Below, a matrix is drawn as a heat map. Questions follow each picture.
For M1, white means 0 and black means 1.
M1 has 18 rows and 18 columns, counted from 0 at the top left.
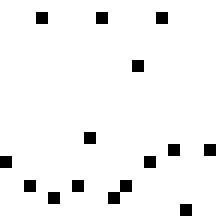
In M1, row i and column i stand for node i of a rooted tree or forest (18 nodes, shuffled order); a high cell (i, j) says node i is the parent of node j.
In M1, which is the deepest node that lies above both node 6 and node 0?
13
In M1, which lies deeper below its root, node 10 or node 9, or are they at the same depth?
node 10
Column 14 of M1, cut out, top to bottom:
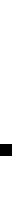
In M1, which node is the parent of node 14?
12
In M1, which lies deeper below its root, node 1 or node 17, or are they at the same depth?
node 17
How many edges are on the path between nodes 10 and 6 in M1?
2
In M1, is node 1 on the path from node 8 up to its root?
yes
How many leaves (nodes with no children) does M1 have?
10
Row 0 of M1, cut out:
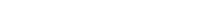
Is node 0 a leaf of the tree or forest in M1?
yes
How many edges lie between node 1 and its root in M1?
0
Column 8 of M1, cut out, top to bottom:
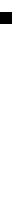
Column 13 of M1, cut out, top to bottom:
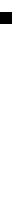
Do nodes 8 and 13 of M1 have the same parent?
yes
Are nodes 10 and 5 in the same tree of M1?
no
